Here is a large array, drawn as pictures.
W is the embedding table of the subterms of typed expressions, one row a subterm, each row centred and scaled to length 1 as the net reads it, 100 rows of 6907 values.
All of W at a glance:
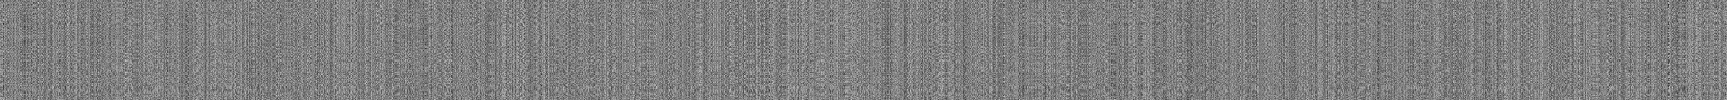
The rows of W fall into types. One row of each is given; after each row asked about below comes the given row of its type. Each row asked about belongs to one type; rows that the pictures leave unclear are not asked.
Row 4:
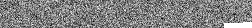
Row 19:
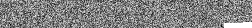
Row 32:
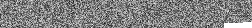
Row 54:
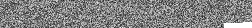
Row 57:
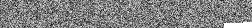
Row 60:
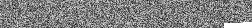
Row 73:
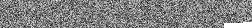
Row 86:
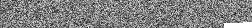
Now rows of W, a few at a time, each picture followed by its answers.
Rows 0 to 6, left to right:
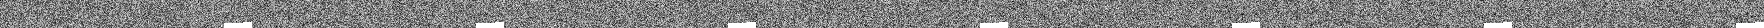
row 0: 57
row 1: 57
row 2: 32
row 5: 57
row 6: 73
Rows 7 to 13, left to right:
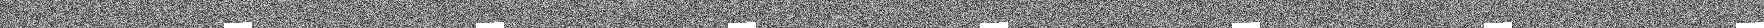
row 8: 32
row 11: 4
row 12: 57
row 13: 19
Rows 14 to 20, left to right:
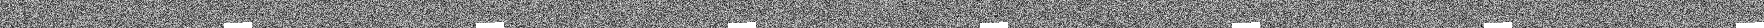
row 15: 4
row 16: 32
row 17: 57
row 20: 4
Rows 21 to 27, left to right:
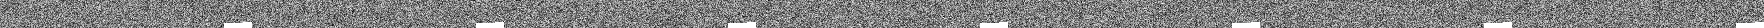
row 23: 86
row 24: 54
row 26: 54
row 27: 32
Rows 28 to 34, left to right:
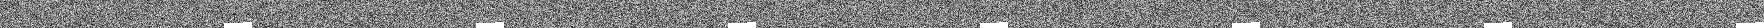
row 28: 4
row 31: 4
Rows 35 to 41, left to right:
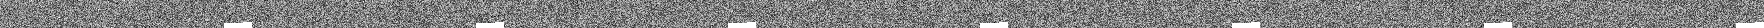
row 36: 73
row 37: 32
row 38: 73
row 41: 54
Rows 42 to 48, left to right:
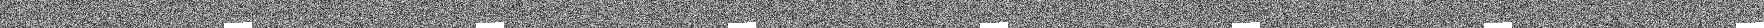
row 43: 57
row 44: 60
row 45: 57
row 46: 32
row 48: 4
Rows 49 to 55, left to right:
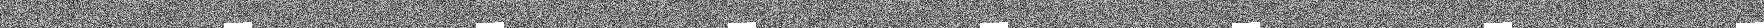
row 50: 19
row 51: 19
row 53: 60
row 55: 32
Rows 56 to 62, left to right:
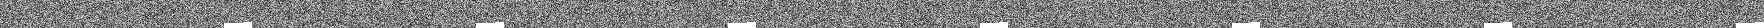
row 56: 60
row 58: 19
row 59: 57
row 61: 60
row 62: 54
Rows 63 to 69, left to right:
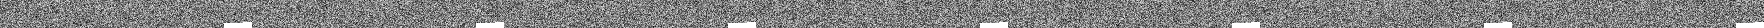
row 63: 86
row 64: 32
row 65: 4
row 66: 57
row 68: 86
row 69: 19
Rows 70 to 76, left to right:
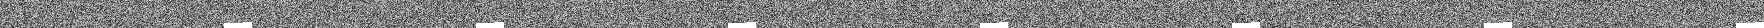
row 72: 60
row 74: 73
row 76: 4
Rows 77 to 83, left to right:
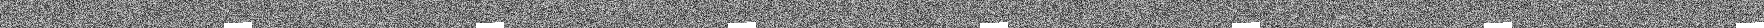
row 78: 60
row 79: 86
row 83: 4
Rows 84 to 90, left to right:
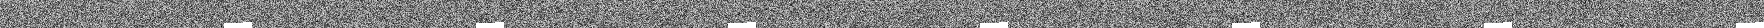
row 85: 73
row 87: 86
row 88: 73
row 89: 57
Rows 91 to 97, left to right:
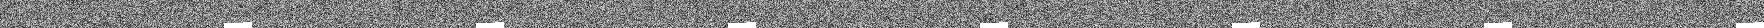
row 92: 32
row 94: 73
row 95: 60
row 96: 32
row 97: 19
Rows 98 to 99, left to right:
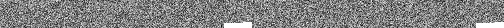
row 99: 19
